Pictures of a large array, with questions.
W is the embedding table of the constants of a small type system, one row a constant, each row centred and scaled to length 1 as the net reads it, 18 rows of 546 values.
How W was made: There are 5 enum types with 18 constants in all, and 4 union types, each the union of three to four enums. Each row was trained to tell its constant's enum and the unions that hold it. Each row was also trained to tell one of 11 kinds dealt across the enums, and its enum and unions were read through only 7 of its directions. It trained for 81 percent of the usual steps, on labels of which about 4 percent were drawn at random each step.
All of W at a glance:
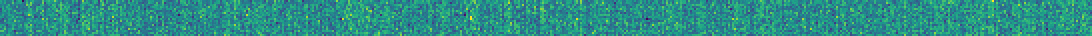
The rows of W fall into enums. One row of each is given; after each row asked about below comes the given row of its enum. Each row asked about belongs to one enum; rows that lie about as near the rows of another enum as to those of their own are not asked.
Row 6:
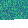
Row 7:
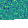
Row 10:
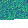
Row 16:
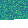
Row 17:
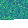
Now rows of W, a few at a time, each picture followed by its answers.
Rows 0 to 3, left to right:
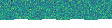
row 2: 7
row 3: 17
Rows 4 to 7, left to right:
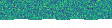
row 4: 7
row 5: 10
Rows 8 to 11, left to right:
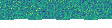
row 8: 16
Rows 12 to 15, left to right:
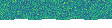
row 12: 16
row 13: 6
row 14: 7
